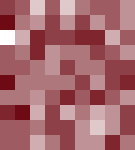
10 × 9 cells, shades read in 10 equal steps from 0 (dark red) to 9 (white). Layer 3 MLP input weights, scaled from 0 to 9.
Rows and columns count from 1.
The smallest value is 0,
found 3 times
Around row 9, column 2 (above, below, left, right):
0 3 3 4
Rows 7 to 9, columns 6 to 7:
3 1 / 4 6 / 5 7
